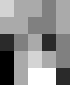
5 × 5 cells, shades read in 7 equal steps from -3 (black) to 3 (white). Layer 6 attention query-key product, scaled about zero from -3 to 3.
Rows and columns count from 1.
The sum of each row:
5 3 -3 1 2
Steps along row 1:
down same down up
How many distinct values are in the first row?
3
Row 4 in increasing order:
-3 0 1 1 2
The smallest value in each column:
-3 0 0 -2 -2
